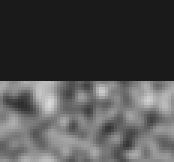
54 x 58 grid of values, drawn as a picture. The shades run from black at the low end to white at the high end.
It is made of 2 by 1 panels. Panel 1,1: very low, flat. Panel 2,1: middling, blotchy, strong in contrast.
